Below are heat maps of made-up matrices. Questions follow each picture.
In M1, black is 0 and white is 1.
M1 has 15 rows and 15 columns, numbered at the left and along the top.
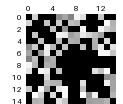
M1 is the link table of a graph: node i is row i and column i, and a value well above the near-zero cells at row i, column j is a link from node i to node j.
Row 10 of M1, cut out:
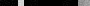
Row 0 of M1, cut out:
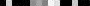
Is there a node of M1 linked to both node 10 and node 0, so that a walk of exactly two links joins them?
no
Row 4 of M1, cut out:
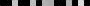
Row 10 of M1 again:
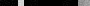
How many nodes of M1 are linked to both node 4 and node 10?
1
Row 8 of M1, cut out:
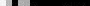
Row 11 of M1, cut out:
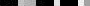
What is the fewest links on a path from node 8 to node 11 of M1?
2
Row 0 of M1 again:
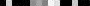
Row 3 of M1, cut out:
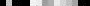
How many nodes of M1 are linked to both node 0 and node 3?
7
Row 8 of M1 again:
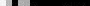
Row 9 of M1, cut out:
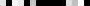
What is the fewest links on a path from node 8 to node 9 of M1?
2
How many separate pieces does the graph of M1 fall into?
1
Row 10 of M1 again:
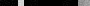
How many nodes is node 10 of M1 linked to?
3
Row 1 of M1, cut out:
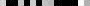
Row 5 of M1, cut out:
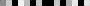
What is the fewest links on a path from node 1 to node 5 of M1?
1
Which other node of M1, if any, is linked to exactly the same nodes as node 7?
node 8
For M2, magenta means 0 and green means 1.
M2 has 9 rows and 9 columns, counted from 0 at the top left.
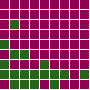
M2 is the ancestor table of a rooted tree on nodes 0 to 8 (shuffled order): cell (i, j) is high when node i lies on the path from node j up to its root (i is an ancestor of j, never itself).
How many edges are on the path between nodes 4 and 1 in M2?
6
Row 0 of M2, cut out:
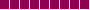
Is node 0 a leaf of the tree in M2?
yes
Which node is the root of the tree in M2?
7
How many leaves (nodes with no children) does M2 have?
3
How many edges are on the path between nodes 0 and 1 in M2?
7
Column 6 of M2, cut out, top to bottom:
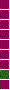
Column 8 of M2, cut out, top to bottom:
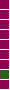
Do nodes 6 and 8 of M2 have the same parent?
yes
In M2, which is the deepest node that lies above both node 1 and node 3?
8
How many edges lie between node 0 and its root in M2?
3
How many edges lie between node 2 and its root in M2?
3
